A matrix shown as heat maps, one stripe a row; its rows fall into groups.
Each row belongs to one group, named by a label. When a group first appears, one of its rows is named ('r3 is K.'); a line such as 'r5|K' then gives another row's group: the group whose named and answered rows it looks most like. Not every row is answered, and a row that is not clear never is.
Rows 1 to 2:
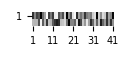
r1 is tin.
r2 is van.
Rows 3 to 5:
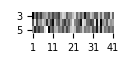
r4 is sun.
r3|tin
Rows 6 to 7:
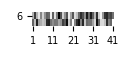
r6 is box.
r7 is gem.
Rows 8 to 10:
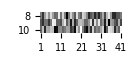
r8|box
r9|tin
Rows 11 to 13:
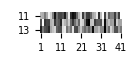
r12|sun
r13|tin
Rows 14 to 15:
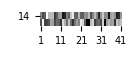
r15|sun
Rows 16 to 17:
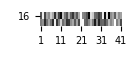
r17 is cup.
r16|sun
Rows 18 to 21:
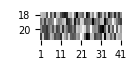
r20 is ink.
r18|van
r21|sun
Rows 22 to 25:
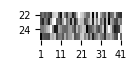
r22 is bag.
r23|tin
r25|tin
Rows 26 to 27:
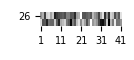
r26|gem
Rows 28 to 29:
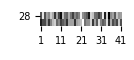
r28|sun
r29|tin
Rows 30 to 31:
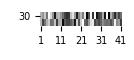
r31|cup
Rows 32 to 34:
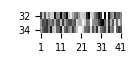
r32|sun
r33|ink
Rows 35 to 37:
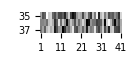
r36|box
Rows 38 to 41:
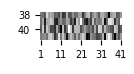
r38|gem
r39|gem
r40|bag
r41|box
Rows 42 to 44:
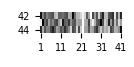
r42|bag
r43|ink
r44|bag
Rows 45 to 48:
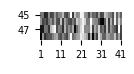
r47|tin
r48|bag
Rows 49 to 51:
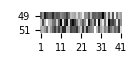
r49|ink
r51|van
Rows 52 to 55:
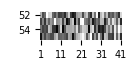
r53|cup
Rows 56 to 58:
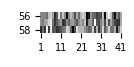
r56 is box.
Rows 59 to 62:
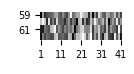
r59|bag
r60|van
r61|tin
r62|bag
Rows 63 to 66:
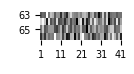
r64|van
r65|gem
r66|cup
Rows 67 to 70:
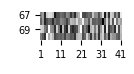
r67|gem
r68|ink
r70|gem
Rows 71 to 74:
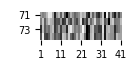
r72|gem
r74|sun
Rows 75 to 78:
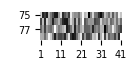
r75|ink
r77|cup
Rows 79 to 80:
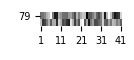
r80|cup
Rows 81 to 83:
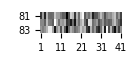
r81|cup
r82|cup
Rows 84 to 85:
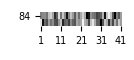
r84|box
